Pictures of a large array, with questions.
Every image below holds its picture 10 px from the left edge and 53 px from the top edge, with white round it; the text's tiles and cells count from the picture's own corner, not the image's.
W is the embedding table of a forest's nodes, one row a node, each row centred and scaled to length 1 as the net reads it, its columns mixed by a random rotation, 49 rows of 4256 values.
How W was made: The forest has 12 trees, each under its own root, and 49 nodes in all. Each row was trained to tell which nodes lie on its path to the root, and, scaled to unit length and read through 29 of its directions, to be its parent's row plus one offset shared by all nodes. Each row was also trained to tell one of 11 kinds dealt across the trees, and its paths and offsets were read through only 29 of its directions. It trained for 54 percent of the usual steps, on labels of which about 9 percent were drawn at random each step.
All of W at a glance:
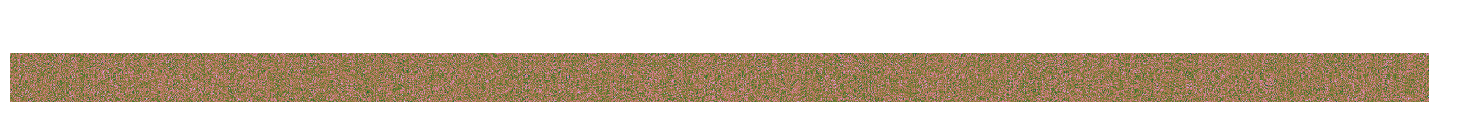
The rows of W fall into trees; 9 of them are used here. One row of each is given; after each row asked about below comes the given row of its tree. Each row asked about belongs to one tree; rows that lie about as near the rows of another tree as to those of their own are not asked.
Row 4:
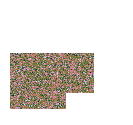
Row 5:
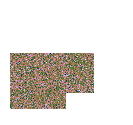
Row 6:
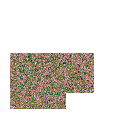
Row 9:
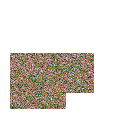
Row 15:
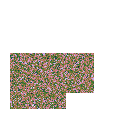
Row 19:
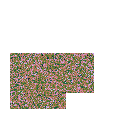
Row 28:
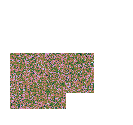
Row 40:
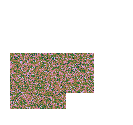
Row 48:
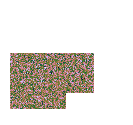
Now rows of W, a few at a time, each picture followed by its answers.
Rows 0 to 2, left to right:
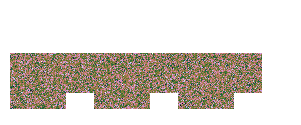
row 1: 15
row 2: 15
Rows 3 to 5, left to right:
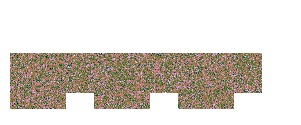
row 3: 19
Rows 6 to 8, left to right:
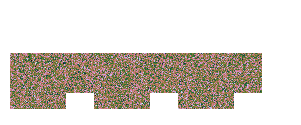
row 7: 9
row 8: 5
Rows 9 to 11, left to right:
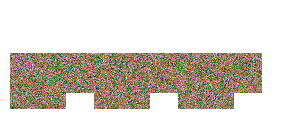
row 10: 6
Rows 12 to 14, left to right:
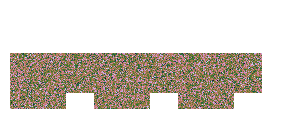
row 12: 5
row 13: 6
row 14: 9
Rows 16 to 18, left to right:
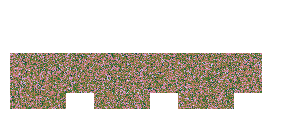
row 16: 48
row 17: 6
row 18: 19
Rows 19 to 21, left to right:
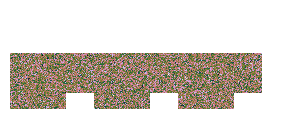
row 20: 5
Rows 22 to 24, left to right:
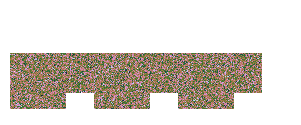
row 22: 4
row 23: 4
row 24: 4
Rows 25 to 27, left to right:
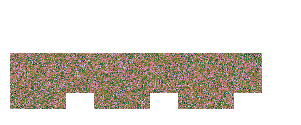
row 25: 48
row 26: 5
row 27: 28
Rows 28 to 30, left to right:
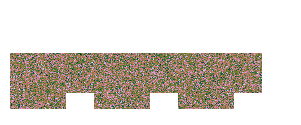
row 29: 40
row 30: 9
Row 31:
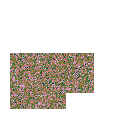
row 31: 28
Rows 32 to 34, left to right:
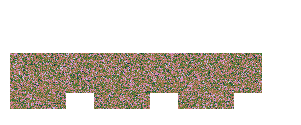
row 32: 6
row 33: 48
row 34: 28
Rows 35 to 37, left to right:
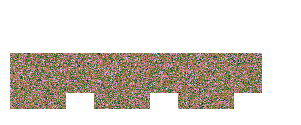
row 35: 6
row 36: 9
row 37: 5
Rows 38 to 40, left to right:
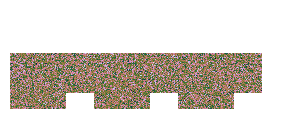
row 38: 48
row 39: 48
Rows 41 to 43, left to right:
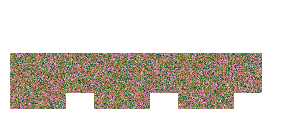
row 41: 28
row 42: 4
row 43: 40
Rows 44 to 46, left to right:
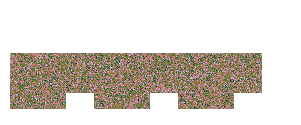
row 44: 9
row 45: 19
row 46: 19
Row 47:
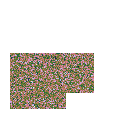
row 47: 15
